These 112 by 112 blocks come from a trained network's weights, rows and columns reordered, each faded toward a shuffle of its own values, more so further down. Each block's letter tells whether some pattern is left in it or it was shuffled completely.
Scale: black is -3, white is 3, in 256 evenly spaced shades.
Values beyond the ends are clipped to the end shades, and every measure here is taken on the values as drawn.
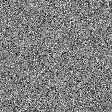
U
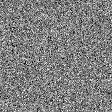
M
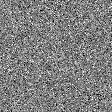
M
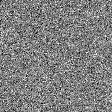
U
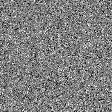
M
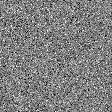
M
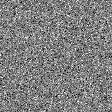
M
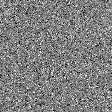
U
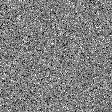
M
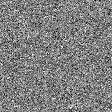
U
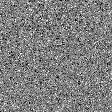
M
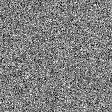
U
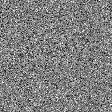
U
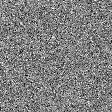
M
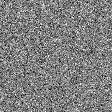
M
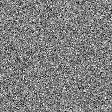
U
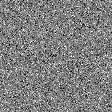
U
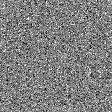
U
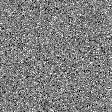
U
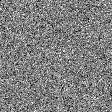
M
